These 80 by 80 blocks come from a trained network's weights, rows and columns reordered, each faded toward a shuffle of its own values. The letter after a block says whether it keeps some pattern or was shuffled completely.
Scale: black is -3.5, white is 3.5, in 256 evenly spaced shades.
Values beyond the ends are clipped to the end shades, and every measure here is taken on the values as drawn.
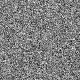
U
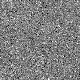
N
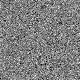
U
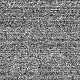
N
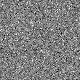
U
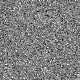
U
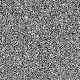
N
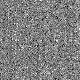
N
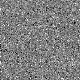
N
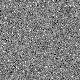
U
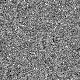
U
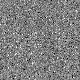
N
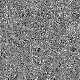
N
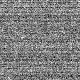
N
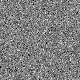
U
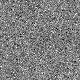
U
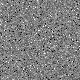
U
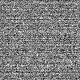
N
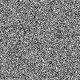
U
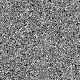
U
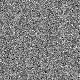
U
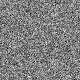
U
